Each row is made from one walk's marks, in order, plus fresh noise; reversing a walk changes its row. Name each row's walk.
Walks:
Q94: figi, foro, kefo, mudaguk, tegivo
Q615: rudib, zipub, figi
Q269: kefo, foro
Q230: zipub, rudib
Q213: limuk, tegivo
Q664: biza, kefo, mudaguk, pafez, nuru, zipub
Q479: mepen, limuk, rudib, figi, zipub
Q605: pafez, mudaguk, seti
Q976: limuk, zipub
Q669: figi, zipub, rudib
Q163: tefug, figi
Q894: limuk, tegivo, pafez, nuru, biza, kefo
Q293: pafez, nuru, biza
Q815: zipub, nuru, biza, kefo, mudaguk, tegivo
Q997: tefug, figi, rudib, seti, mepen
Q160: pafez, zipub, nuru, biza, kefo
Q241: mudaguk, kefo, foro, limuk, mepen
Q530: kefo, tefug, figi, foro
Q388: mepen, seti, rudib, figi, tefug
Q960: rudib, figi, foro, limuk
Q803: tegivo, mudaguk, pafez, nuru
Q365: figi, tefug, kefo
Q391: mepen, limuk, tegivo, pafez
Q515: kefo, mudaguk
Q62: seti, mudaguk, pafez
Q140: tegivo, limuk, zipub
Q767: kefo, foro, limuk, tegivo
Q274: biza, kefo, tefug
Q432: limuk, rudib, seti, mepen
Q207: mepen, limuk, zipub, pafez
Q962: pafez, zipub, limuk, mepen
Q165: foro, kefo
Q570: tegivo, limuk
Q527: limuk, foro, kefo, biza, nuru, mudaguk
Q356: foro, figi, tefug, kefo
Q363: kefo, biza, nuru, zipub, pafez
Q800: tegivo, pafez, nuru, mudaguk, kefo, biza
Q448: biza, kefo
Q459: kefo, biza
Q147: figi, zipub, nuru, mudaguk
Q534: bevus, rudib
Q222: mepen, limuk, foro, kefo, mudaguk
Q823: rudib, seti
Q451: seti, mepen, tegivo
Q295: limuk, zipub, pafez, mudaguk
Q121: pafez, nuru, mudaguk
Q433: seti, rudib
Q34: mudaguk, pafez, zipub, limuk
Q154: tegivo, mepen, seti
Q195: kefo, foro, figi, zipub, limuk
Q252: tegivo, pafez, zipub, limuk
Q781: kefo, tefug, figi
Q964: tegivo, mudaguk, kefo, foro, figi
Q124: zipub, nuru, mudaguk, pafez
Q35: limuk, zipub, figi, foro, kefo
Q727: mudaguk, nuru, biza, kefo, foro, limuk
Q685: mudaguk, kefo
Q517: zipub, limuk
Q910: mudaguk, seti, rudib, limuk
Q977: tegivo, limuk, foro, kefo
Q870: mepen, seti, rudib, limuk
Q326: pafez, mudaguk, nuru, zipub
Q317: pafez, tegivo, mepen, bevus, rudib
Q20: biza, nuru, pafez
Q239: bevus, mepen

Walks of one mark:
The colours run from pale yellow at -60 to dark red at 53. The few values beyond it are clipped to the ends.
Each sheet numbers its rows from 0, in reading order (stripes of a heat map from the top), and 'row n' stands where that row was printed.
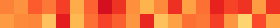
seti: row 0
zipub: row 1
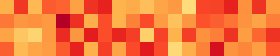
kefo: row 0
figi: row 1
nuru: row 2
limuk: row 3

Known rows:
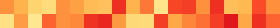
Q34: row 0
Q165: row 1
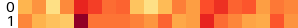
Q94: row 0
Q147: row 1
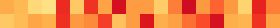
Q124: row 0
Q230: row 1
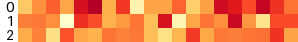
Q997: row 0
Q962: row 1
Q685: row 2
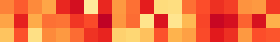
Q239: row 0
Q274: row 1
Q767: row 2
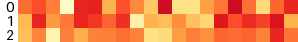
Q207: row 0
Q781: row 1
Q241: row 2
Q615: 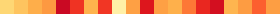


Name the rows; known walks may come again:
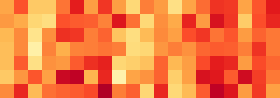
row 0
Q222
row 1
Q293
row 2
Q94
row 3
Q241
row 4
Q767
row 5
Q997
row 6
Q448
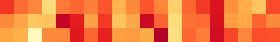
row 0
Q570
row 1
Q35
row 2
Q527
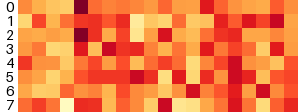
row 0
Q147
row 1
Q530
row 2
Q669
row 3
Q815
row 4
Q213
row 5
Q20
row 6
Q910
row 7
Q207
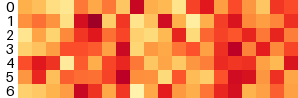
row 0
Q326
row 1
Q479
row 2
Q356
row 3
Q823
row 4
Q154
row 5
Q459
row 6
Q615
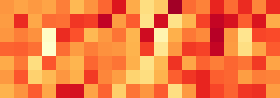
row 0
Q62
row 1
Q274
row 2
Q962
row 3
Q252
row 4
Q685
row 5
Q964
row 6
Q163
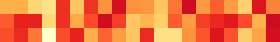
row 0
Q124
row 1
Q451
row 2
Q391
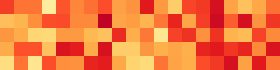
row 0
Q140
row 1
Q433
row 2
Q34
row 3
Q388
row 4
Q269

